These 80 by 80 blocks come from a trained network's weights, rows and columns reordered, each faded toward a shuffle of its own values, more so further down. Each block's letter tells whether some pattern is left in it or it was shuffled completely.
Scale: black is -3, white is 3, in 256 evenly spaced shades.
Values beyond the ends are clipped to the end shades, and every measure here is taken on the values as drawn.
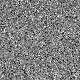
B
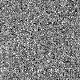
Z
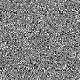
Z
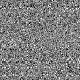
Z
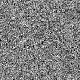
Z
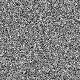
B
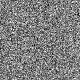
Z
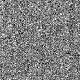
Z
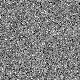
B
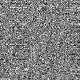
Z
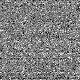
Z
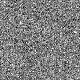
Z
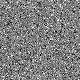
B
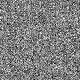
Z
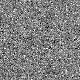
Z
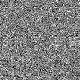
Z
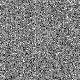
Z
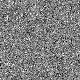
B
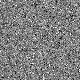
B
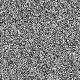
Z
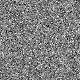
B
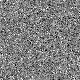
B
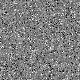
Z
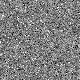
B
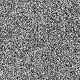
Z
